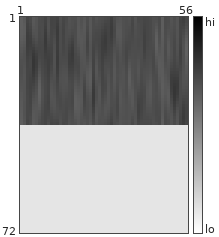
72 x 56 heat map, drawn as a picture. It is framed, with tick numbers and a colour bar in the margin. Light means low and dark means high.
It is made of 2 by 1 panels. Panel 1,1: high, streaked downward, faint in contrast. Panel 2,1: very low, flat.
